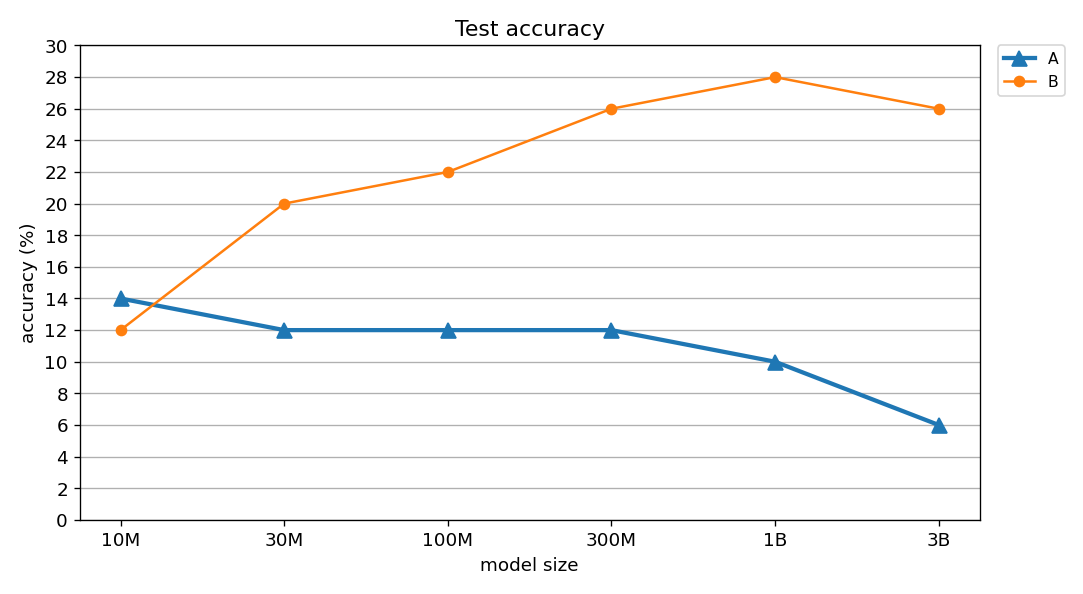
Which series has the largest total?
B
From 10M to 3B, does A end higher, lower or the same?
lower
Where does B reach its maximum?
1B
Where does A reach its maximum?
10M
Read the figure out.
Title: Test accuracy
x-axis: model size, ticks 10M 30M 100M 300M 1B 3B
y-axis: accuracy (%), ticks 0 2 4 6 8 10 12 14 16 18 20 22 24 26 28 30
Legend: A, B
Values:
A: 14 12 12 12 10 6
B: 12 20 22 26 28 26
